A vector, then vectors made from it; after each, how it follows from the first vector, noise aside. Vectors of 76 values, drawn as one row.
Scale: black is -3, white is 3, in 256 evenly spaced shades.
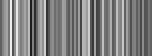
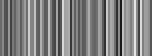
reversed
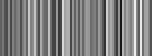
reversed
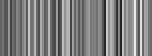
reversed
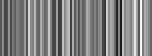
reversed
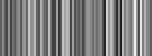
reversed
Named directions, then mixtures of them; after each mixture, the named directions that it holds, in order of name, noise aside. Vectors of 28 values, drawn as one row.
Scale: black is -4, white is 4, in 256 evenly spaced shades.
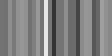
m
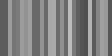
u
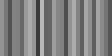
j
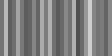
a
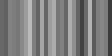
j, u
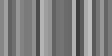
a, j, m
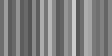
a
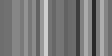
j, m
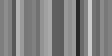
a, m, u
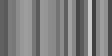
j, m, u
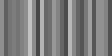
j, u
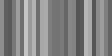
j, m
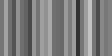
a, m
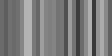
j, m, u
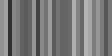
a, j, u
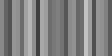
j, m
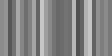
a, j, m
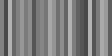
u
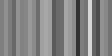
a, m, u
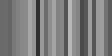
j, u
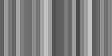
a, m
